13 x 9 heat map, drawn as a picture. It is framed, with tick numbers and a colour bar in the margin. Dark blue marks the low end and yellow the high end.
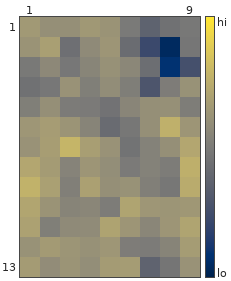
An odd patch, rougher than its surroundings, sits in the top right. The top right is the ninth with the lowest average. The top right is the roughest part.
